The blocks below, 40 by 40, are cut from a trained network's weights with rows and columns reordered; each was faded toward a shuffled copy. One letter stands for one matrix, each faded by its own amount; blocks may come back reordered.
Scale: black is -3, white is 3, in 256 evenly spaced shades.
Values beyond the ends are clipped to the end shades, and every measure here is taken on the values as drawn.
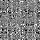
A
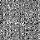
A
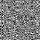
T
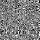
T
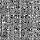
A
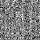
A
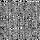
A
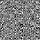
T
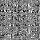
A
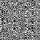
T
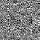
T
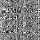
A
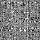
A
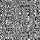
T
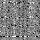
A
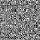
T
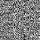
T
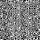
A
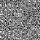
T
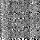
A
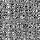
A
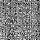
A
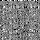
A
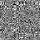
T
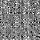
A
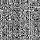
A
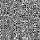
T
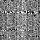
A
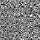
T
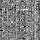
A
